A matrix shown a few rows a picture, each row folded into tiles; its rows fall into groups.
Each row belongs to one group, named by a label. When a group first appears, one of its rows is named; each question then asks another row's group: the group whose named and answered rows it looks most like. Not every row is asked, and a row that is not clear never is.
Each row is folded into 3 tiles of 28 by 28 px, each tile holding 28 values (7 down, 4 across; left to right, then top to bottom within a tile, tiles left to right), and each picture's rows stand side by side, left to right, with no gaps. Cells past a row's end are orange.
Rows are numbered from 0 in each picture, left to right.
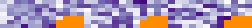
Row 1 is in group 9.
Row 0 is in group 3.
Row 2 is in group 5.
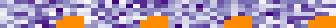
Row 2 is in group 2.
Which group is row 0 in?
9
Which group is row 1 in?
3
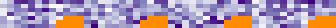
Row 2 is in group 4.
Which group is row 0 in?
3
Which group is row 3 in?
3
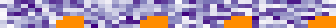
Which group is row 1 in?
4
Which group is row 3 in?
5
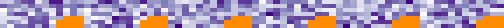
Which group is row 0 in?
9
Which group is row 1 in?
9
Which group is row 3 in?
5
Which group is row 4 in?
4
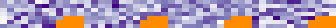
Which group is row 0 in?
9
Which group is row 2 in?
9
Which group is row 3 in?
5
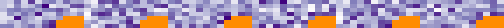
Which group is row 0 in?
3
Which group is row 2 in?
2
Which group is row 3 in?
4
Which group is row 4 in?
3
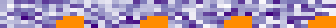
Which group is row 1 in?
4
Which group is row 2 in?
4
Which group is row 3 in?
5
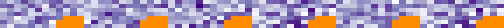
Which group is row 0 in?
9
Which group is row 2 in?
4
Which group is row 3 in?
9
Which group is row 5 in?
9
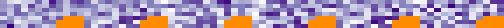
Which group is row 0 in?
2
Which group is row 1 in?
9
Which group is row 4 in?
9
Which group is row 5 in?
4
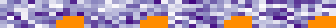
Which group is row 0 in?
4
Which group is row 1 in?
4
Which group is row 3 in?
5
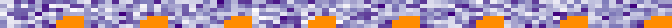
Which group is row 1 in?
4
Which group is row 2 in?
2
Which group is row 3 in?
9
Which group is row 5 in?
5
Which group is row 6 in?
4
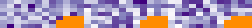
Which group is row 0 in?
2
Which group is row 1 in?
9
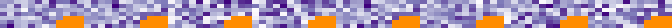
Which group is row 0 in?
2
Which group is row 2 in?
3
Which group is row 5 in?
5
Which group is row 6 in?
9
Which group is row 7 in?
2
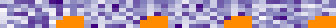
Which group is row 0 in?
9
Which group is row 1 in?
2
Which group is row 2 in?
2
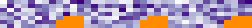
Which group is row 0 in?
4
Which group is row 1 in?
9
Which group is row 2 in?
2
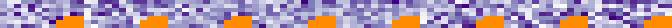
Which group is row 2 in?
2
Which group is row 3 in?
2
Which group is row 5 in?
9
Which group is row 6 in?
4
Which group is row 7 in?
5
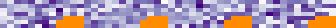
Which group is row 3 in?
5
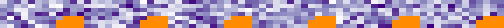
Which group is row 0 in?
4
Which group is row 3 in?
2
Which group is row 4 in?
9
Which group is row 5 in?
2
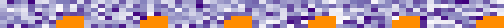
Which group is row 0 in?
4
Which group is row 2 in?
4
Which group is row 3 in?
9
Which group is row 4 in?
9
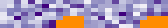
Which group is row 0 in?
3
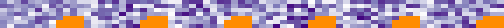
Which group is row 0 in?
9
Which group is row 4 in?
5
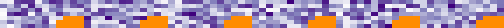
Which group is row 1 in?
5
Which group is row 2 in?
5
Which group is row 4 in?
3
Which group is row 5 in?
4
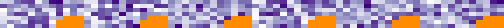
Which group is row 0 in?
9
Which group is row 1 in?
3
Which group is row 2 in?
2
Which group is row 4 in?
4
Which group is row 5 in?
2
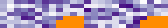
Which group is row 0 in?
5
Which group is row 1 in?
5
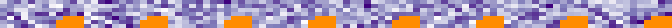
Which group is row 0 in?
4
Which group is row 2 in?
3
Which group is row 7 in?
4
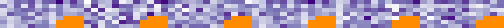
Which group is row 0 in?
3
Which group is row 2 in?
2
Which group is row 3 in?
3
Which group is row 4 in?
3
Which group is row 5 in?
5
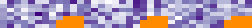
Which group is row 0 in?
4
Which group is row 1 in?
2
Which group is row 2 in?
5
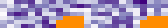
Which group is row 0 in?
3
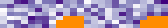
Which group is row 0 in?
9
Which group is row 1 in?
4
